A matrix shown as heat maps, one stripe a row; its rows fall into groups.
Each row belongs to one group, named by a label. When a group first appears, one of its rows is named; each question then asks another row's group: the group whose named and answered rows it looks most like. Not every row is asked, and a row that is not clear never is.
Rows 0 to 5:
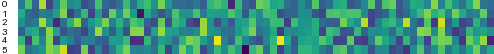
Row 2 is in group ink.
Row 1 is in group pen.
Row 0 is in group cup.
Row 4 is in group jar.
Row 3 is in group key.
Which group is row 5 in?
pen
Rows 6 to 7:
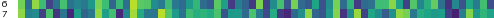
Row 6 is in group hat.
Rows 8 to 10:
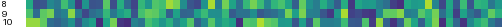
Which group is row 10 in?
key
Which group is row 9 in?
hat
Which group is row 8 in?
key
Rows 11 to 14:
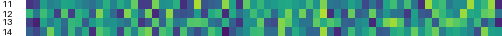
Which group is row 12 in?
ink
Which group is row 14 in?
ink
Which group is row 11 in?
jar
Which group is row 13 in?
jar
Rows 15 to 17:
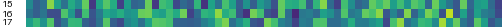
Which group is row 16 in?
key
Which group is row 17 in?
cup
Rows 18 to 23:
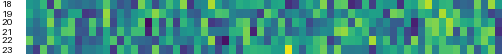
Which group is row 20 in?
pen
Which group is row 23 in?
jar
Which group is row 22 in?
ink
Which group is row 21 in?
pen
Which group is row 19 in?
cup
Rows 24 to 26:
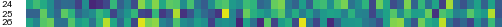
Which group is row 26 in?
hat
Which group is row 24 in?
key
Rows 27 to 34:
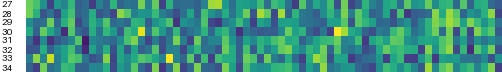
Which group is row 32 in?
jar
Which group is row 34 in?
jar
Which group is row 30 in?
hat
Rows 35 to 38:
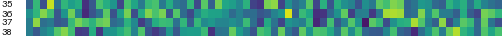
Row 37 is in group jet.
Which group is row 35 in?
cup
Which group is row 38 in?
pen
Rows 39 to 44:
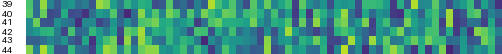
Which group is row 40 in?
key
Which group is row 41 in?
key
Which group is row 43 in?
ink
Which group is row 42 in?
hat
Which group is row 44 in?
hat
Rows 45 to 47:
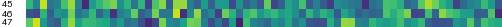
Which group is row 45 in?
hat
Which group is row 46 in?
jar
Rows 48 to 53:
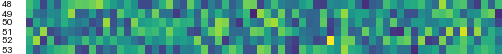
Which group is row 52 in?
jet
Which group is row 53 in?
pen
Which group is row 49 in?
pen
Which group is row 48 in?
jet
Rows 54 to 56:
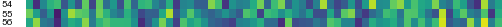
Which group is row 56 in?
jet
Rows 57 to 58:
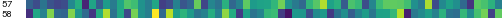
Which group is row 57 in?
jar
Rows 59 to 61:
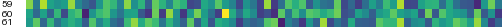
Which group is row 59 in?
hat
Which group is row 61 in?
cup
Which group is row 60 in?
jar
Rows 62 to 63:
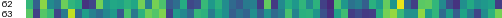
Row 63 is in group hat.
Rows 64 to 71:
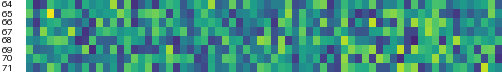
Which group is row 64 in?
ink
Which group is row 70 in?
key
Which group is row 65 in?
hat
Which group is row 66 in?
ink
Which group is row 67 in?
hat
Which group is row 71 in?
ink
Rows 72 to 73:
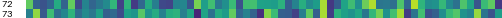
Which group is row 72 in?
ink
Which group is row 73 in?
cup
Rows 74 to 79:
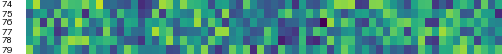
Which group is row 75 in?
jar
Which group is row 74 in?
jet
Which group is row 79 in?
pen
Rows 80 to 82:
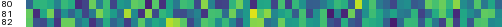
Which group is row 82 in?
key
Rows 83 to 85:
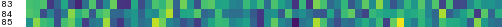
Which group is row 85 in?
cup
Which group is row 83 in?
key
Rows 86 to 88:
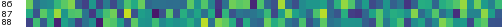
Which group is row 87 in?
ink
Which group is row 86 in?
pen
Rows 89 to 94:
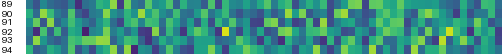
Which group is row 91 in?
cup
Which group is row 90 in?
hat
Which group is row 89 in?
ink
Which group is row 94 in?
ink
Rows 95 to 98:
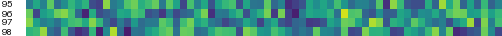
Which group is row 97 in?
jet
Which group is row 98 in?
key
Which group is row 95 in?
cup
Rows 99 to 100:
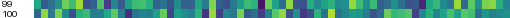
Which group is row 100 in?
cup
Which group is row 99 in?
pen
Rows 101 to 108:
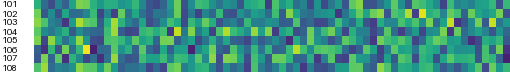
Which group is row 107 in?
cup
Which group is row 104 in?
key
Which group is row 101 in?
jet
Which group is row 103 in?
jet
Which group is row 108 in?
jet
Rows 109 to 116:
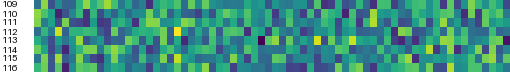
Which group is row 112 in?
cup
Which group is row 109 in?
jet
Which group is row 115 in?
cup
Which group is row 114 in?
jet
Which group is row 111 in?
key
